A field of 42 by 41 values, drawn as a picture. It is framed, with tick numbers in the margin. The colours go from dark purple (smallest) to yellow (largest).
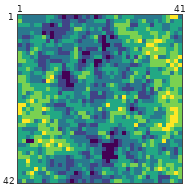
Slope: none. Grain: blotchy. Mirror symmetry: none. Stripes: none. Average level on the scale: 50%. Ninth with the lowest average: bottom middle. Odd rows or columns: none.
